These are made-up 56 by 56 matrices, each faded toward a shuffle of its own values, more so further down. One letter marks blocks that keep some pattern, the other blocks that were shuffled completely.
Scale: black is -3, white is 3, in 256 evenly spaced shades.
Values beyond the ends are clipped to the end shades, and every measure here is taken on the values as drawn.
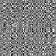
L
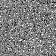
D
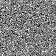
D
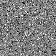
D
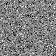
D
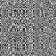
L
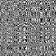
L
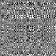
L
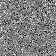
D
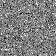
D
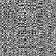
L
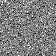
D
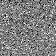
D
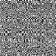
L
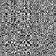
L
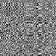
L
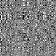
L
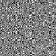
L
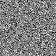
D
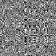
L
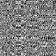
L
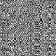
L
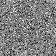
D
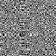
L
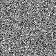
D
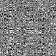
L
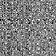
L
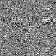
L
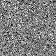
D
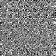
L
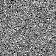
D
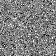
D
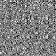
L
